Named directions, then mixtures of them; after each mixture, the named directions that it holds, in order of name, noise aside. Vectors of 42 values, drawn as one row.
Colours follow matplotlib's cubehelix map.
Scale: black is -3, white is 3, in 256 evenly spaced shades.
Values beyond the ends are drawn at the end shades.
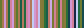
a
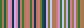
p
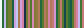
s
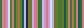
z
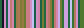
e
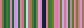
p, z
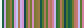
s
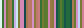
s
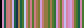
s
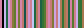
e, s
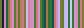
e, z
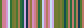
z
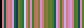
s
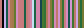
e, s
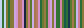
a, s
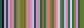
e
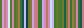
z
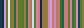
e, z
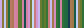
a, s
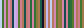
p, s
